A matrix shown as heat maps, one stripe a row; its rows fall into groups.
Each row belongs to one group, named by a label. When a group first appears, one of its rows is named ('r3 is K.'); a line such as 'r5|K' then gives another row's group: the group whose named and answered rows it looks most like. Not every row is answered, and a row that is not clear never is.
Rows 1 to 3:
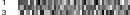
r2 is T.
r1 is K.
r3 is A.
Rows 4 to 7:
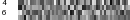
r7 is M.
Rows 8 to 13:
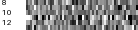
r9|A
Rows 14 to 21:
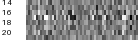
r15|T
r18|T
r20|A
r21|K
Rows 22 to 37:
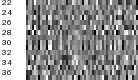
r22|A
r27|M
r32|T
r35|M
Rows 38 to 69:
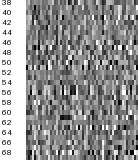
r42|M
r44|K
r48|K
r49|T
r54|M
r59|K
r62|T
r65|A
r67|A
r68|T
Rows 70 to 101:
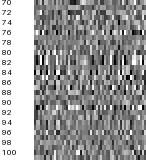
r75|K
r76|M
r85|A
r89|M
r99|K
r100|T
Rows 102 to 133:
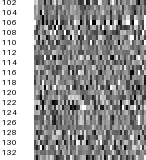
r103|M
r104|M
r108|T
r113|K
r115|M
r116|K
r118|A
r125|K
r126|K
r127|M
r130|T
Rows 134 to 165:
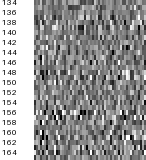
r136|K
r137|K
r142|T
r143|A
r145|M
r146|A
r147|T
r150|T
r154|A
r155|T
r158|M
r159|T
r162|M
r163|T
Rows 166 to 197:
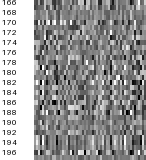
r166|K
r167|K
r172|T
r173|K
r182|M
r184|M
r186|K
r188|A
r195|M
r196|K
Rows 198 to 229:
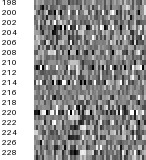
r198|M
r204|K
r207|K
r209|M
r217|K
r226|M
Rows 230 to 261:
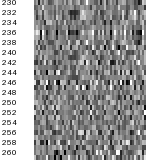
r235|M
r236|M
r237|M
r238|T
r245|M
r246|A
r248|A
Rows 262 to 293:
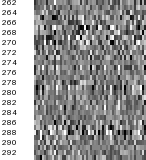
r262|T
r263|K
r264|A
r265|K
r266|M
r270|K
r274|K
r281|T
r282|A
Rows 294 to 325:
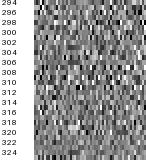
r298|T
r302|T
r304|K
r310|T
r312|A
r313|K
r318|T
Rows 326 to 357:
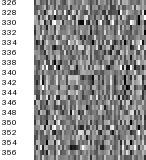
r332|A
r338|K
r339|A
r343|A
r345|A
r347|T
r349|T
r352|K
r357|A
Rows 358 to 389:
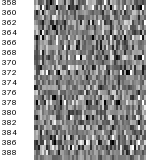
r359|M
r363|K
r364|M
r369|T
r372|A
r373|T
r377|K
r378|T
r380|M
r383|K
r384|M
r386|K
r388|A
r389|K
